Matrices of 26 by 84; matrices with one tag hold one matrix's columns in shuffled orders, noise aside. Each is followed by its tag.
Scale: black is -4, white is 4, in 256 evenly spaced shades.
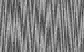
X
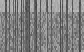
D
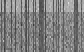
D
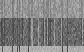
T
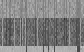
T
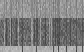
T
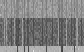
T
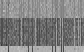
T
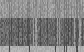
T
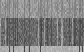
T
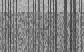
D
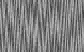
X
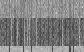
T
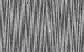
X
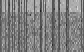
D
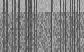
D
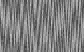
X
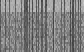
D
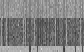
T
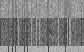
T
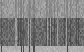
T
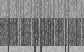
T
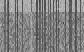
D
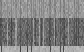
T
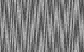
X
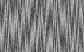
X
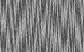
X
